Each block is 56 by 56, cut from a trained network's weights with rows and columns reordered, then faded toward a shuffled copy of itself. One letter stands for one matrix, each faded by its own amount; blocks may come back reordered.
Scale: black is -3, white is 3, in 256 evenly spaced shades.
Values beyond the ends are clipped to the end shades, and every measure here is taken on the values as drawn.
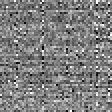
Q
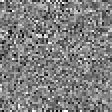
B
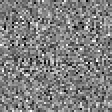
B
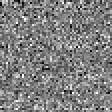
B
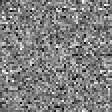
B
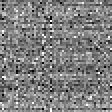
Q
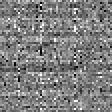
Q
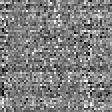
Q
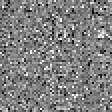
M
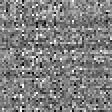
Q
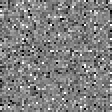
M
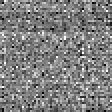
Q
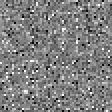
M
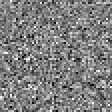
B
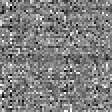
Q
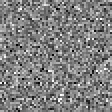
B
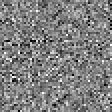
B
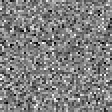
B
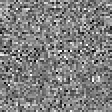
B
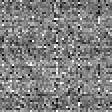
Q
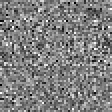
B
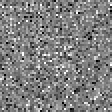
M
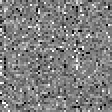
M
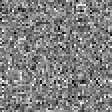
B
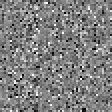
M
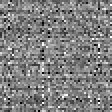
Q
